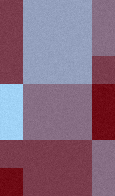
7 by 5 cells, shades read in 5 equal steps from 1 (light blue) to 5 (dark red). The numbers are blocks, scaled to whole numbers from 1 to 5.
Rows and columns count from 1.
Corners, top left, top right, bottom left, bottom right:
4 3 5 3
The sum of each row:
13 13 14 15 15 19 20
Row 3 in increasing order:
2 2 2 4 4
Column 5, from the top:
3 3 4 5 5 3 3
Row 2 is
4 2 2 2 3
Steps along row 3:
down same same up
